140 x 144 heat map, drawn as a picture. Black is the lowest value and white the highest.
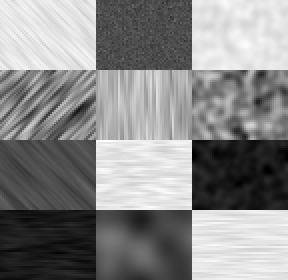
It is made of 4 by 3 panels. Panel 1,1: very high, slanting down to the right, faint in contrast. Panel 1,2: low, fine-grained, faint in contrast. Panel 1,3: very high, blotchy, faint in contrast. Panel 2,1: middling, slanting up to the right, strong in contrast. Panel 2,2: high, streaked downward. Panel 2,3: middling, blotchy, strong in contrast. Panel 3,1: low, slanting down to the right, faint in contrast. Panel 3,2: very high, streaked across, faint in contrast. Panel 3,3: very low, blotchy, faint in contrast. Panel 4,1: very low, streaked across, faint in contrast. Panel 4,2: low, smooth. Panel 4,3: very high, streaked across, faint in contrast.
